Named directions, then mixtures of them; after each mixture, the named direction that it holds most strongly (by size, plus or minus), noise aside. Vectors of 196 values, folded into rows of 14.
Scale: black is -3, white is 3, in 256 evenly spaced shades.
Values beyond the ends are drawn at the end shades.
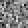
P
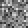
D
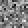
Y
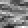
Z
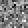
Y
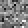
Y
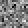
Y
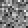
D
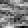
Z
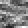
Z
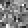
P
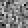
P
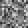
D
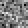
P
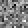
Y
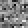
Y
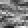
Z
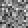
D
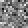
D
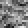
Z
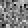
P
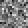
D
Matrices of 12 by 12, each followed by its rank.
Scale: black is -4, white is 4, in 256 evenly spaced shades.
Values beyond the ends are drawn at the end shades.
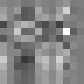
two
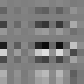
one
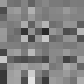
two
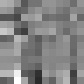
two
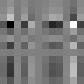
one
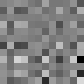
two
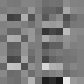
two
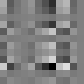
one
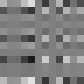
one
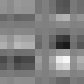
one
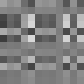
one
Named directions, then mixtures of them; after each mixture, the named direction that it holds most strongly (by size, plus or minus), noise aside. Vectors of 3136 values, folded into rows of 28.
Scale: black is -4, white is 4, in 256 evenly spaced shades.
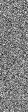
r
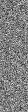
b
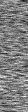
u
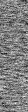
u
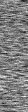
u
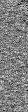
b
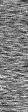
u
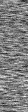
u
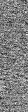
r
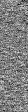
b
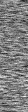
u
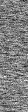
u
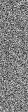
b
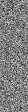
b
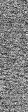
r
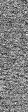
r
